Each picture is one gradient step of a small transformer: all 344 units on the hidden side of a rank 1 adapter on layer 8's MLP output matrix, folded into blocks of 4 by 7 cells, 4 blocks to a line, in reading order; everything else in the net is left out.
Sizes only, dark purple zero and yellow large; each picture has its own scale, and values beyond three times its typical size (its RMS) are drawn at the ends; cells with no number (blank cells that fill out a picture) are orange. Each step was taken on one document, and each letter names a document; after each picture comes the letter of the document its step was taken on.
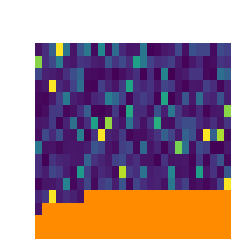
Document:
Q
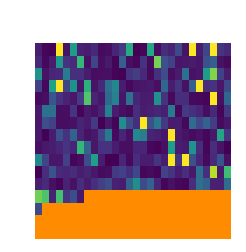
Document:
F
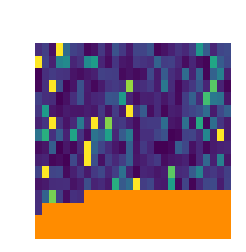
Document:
Q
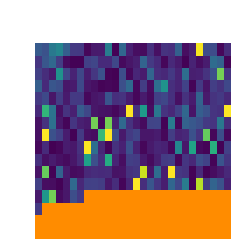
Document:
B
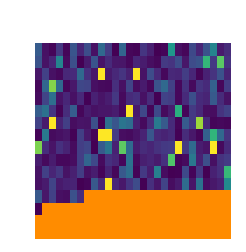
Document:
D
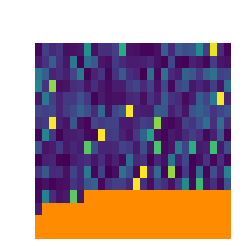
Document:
B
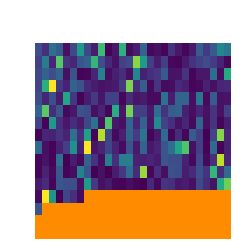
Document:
Q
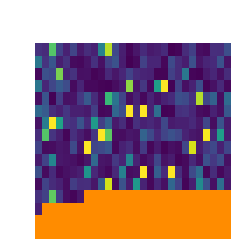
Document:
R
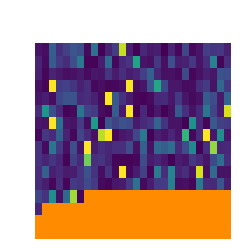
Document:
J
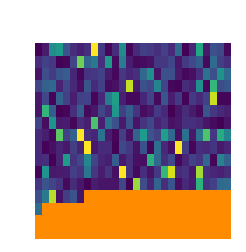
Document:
J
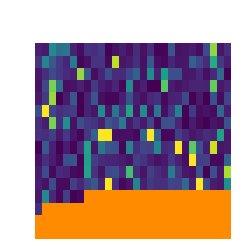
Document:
D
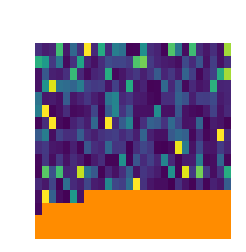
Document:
Q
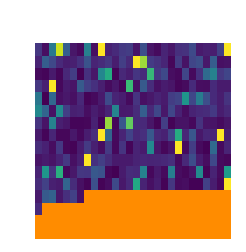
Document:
Q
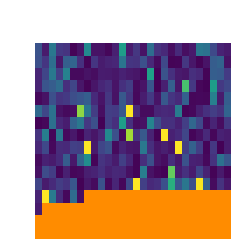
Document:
J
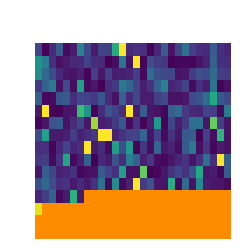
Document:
R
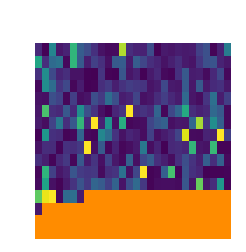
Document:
J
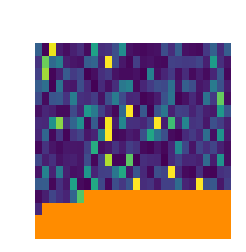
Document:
B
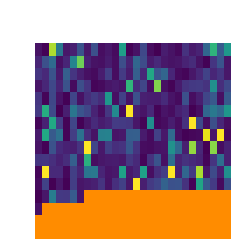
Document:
J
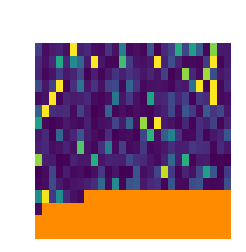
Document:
F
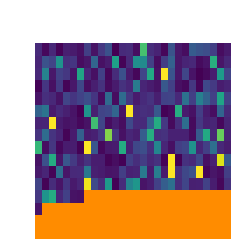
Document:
D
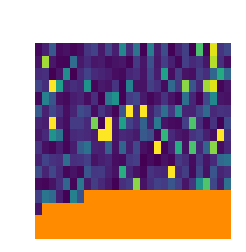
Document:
R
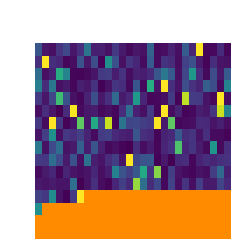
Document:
B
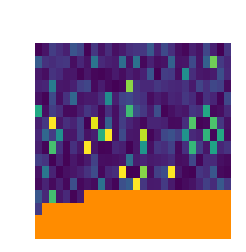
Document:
J
